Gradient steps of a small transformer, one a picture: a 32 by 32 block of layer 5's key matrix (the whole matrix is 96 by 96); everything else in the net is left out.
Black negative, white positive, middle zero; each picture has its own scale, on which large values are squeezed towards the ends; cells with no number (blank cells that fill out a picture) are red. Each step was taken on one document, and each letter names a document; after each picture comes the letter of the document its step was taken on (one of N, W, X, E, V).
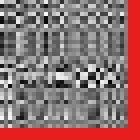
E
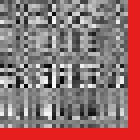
E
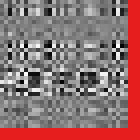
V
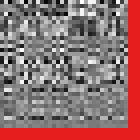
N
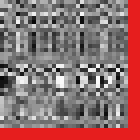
E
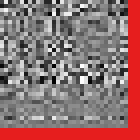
N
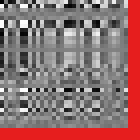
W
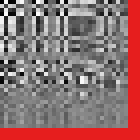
N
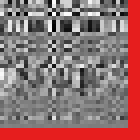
N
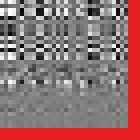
V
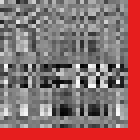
E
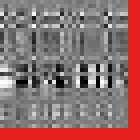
E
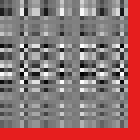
V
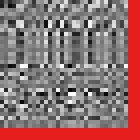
W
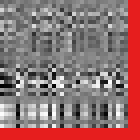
E
